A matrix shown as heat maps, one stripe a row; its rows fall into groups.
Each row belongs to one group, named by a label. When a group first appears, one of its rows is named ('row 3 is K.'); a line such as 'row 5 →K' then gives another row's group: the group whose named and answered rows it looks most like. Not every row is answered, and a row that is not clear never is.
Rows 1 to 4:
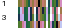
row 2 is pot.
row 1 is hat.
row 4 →hat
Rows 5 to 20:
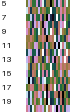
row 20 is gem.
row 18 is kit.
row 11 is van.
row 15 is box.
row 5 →pot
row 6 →box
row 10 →hat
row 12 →pot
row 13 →van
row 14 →box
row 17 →hat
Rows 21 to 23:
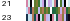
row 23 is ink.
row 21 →gem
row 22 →box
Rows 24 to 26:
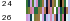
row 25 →hat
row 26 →gem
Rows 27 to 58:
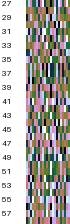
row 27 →pot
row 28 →hat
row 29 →ink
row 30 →van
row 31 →kit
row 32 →pot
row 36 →kit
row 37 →kit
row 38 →kit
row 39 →ink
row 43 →box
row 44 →van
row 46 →gem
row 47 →ink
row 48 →hat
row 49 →pot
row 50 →box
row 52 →kit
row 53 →gem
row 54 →box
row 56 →ink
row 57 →gem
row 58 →ink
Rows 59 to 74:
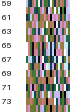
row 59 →box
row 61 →ink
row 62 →van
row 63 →pot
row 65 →van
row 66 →van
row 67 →pot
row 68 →van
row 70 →hat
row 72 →hat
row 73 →hat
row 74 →pot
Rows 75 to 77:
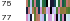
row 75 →kit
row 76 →ink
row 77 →gem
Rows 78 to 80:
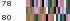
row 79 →van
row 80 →hat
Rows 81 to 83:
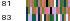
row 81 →hat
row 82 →ink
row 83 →pot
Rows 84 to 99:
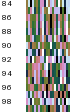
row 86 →pot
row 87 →pot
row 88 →pot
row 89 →hat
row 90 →box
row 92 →gem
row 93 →van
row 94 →van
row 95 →van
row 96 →hat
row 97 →kit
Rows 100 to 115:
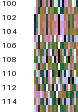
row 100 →van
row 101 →box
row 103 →ink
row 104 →ink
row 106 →box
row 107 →pot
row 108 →ink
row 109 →box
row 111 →hat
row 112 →box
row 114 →pot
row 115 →box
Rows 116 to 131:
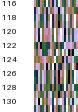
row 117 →ink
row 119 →pot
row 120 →gem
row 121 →gem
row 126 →ink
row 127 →ink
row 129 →pot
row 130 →gem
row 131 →pot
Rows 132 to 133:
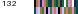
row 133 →ink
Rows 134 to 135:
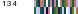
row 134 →box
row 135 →pot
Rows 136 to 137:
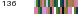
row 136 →box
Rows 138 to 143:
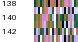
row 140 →van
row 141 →van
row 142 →pot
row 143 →gem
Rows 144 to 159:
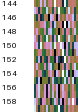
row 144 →van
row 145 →box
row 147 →van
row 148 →pot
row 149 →box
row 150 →gem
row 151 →hat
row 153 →pot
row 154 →hat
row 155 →kit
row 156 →ink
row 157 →ink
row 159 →box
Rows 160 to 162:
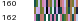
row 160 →ink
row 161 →ink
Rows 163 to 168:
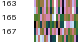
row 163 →van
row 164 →van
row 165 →van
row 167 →ink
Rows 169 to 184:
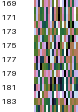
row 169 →gem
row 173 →box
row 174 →hat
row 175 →ink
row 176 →van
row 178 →kit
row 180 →kit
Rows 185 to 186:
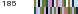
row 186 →ink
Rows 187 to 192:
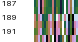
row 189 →hat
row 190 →hat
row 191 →hat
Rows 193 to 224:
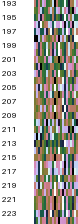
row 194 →hat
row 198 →ink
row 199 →box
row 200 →box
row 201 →pot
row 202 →kit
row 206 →pot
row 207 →hat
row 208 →van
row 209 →hat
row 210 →ink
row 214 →box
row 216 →gem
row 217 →gem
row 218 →box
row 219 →gem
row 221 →hat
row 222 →hat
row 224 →ink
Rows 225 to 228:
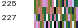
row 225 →van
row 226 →hat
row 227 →box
